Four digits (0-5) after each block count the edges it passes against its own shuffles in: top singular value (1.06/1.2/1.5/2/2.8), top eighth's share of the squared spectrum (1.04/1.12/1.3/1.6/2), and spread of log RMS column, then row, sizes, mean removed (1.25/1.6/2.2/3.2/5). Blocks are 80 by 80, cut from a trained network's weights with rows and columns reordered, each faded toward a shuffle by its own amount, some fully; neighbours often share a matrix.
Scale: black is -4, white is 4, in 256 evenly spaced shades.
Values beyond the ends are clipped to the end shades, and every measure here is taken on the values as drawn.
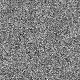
1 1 0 0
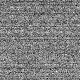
3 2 0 1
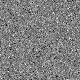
0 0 0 0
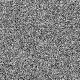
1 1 0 0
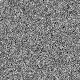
0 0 0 0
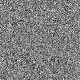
2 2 0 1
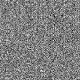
3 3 1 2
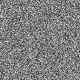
0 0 0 0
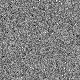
0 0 0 0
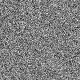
0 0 0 0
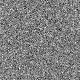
1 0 0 0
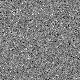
2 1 0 0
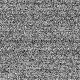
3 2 0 0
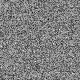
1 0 0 0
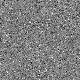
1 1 0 0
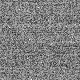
2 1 0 0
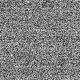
2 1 0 0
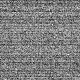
4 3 1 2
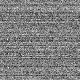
4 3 1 2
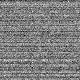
4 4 1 2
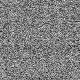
1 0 0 0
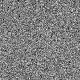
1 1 0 0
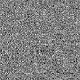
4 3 1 2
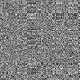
4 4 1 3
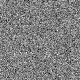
2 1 0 0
